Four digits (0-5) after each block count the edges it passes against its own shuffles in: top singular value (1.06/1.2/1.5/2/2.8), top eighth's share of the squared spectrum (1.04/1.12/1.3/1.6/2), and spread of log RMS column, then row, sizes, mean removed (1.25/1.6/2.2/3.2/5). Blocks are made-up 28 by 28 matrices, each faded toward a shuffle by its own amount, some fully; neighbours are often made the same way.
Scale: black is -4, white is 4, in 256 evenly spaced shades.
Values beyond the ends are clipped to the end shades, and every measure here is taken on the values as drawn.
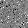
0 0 0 0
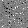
0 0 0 0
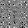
2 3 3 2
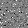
0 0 0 0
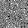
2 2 2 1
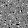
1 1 0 0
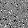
0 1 1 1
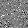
1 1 0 0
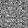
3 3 1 0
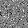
0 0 0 0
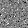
0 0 0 0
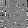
4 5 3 0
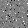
0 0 0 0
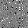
3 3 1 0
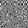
3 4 2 1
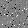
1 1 0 0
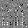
3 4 1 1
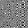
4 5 2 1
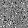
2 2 0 0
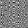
4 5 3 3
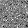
0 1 0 0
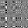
4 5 3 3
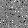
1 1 0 0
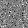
1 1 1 0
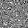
2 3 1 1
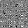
3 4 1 2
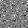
3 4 1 2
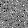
0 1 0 0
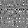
3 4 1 2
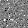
2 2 0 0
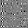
4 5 2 2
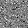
1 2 0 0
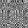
4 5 2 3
